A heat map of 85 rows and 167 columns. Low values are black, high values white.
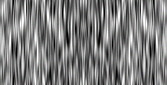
There is no overall slope. The values follow a bell shape. It is mirror symmetric from left to right. Streaks run downward.
